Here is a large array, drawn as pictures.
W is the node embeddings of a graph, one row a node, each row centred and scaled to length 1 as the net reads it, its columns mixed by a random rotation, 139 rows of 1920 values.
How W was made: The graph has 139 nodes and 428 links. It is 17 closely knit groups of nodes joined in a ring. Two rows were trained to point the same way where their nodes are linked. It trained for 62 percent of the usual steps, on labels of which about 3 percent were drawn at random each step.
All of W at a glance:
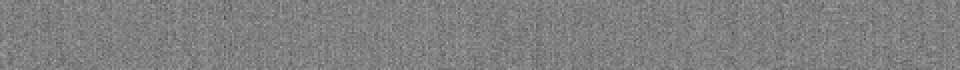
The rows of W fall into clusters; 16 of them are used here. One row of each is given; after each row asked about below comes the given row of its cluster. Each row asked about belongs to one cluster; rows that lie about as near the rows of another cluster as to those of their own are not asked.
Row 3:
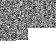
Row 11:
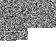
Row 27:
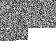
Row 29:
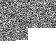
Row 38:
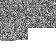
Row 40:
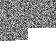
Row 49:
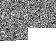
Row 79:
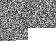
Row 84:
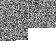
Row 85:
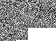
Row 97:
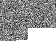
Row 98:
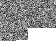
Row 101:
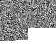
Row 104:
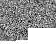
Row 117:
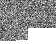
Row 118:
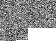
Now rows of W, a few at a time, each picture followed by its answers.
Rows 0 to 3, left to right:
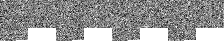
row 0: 97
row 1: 79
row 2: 29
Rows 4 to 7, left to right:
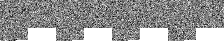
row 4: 11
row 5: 79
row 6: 97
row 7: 3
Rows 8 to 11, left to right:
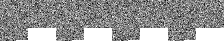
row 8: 84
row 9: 118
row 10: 27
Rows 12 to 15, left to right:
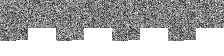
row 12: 104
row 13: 38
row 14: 118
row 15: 84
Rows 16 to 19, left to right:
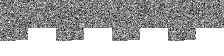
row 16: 29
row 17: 11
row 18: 38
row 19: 11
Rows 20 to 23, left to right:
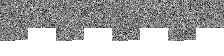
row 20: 29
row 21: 117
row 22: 11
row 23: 118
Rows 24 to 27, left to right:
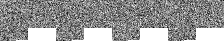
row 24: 104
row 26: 38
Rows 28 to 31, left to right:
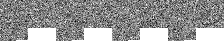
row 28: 97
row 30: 98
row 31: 40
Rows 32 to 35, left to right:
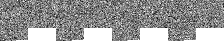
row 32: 49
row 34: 29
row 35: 97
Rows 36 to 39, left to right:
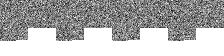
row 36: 117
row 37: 3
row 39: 97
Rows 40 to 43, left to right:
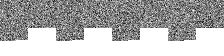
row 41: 27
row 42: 104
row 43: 98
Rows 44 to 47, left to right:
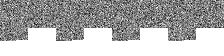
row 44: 40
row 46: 40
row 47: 38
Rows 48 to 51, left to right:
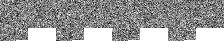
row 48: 85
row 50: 118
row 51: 117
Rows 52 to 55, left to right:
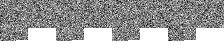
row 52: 85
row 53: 38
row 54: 98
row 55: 49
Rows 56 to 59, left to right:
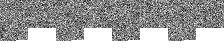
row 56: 117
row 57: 29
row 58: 84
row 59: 38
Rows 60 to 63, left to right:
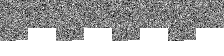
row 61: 118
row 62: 85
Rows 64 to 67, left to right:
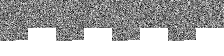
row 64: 27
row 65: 79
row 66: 40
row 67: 3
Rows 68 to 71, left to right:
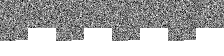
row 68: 40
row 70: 101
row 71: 79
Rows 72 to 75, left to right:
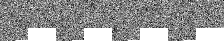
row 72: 29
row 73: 84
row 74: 117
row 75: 27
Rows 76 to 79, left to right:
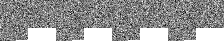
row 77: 79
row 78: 101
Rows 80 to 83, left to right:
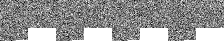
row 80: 101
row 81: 101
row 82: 117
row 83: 11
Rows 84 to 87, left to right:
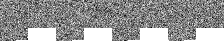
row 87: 38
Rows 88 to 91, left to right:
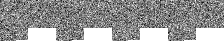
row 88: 49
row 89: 11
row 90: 38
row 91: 85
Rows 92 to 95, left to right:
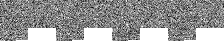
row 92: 97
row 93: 79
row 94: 118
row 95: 97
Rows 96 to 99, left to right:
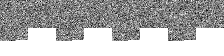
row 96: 117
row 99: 49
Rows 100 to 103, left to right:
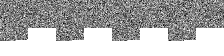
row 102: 29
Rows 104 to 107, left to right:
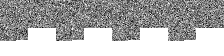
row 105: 85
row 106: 27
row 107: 98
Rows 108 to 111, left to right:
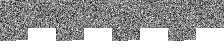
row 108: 85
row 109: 85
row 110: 104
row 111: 118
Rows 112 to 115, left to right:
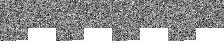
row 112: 85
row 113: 49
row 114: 3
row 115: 98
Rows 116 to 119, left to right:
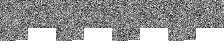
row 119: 38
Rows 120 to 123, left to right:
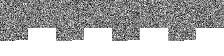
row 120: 27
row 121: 117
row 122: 84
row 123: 98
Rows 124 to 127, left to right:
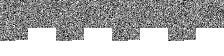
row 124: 27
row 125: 3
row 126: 3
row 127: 85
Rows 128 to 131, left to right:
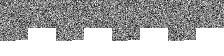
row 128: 29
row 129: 117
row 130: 27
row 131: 3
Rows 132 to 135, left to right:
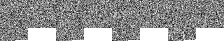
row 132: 29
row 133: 79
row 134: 49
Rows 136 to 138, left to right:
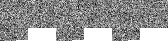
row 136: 49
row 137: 118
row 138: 104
